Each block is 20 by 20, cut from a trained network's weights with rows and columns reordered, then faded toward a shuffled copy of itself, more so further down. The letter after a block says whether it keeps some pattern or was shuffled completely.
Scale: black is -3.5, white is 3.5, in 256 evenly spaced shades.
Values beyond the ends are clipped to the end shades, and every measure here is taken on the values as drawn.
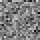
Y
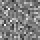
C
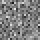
C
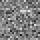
C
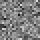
Y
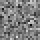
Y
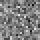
C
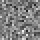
Y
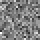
C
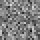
C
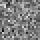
C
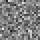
C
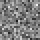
C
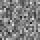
Y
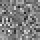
Y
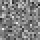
C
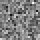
C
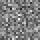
Y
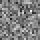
C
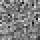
C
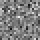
C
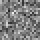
C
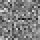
Y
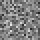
C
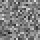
C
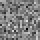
C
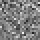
Y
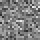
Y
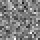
C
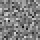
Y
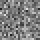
C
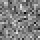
C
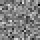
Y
